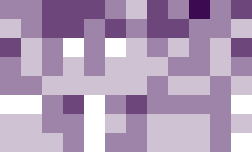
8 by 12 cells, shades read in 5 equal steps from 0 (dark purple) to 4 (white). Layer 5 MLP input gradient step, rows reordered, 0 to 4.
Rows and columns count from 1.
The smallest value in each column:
1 2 1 1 1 1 1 1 1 0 2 1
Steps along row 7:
same down same up down down up same same down up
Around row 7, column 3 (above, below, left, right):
2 3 3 2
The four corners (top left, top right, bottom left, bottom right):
2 1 3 4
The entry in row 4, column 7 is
3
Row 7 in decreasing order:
4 3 3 3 3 3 3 3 2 2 2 2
